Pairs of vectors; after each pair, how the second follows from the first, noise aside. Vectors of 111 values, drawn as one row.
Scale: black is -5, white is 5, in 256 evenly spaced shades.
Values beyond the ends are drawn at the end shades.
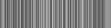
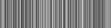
copied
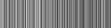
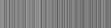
shrunk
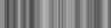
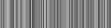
sign-scrambled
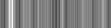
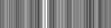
wrapped around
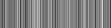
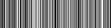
scaled up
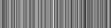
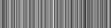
copied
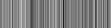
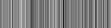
copied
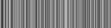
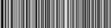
scaled up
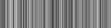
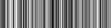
scaled up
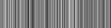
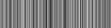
wrapped around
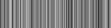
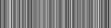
sign-scrambled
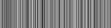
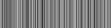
copied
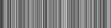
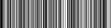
scaled up
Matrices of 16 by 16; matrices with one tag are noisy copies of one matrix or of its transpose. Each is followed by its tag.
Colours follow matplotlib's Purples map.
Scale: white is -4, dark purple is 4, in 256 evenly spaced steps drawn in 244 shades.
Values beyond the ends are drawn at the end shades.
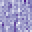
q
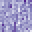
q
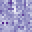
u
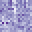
u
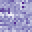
u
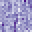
q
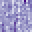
q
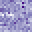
u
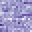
q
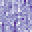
q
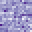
q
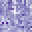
u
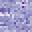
u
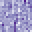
q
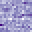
q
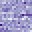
q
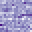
q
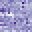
u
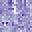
u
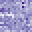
u
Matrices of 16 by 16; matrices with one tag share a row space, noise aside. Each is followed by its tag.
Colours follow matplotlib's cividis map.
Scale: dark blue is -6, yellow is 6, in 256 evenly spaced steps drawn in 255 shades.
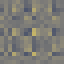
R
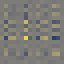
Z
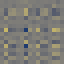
Z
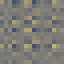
R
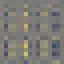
Z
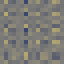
Z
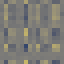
Z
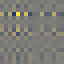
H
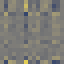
Z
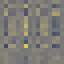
Z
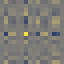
Z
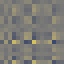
R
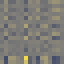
Z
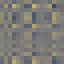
R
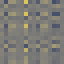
Z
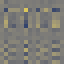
Z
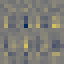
Z
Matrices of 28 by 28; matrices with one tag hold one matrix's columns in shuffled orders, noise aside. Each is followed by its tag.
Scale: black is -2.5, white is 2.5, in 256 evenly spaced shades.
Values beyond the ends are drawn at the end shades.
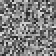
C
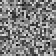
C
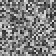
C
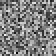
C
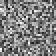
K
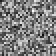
K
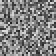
C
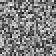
K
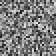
K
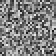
C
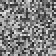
C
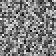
K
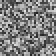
K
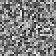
C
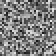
C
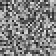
C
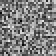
C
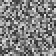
K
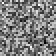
K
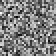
K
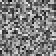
C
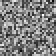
K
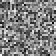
C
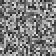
K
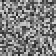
K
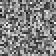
C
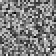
K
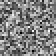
C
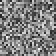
C
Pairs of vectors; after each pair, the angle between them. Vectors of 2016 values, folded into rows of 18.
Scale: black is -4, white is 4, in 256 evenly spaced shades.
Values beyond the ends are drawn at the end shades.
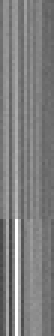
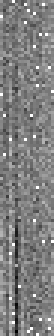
partly opposed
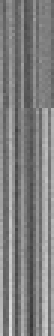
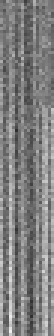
nearly parallel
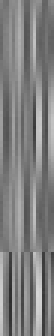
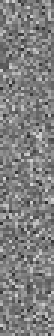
orthogonal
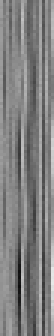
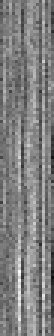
nearly opposite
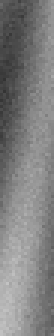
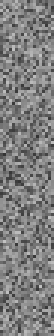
orthogonal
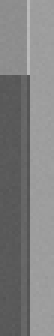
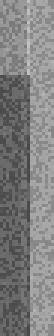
nearly parallel
